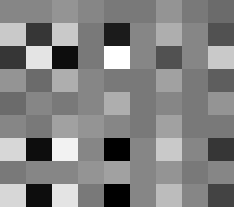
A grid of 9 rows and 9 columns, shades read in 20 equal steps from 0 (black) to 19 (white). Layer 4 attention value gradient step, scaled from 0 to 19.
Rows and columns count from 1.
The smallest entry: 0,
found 2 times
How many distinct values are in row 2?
7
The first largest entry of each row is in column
3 1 5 3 5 3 3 5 3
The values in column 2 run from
1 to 17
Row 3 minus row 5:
-4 7 -8 -1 6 1 -4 1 4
